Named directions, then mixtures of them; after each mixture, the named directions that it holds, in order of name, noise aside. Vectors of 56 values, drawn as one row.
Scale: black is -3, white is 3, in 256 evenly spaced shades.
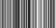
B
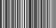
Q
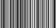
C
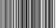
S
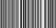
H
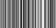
B, H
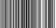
B, S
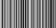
Q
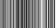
B, C, S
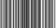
S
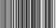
S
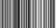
B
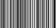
C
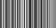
Q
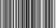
S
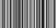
C, H, Q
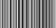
H, Q, S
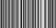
H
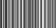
H, Q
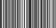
Q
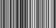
C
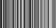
C, H, Q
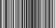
Q, S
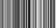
B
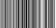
B, S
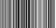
B, S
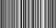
H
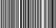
H
